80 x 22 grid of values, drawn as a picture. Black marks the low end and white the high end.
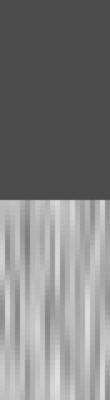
It is made of 2 by 1 panels. Panel 1,1: low, flat. Panel 2,1: high, streaked downward.
